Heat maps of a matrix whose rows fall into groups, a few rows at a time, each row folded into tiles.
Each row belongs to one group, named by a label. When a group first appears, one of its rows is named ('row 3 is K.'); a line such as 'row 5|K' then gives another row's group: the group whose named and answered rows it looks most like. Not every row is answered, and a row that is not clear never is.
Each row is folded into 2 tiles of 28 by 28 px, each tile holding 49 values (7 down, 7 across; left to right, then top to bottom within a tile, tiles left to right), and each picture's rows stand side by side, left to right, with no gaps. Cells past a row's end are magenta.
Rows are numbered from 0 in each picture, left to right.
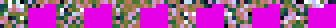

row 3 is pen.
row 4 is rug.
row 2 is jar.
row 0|rug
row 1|jar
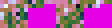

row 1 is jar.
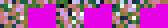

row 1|pen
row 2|rug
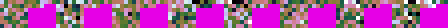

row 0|jar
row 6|rug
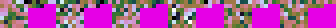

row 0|pen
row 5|rug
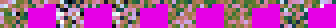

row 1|rug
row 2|rug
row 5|jar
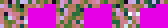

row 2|pen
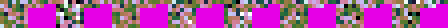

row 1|rug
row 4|pen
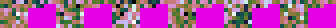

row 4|jar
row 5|rug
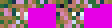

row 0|pen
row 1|pen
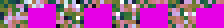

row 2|rug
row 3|pen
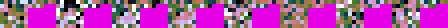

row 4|rug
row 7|pen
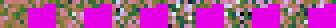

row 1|pen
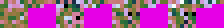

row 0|rug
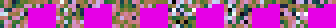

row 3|jar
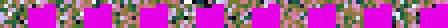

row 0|jar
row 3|pen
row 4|jar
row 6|rug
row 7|rug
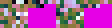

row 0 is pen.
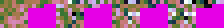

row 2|pen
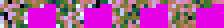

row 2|jar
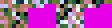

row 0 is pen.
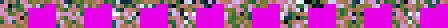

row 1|rug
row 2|rug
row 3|pen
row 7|pen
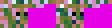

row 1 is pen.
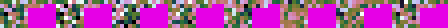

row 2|jar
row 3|jar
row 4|jar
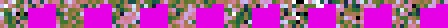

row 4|jar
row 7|jar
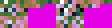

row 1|jar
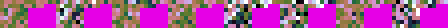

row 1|jar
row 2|pen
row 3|jar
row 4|jar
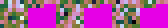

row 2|jar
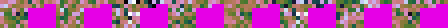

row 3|jar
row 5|pen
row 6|pen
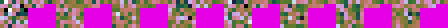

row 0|jar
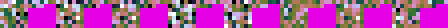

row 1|rug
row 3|rug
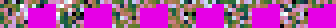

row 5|rug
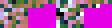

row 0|rug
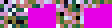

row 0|jar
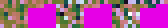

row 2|pen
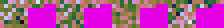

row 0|jar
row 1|jar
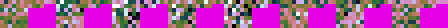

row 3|jar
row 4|jar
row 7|jar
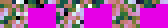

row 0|pen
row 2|pen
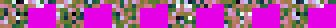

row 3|rug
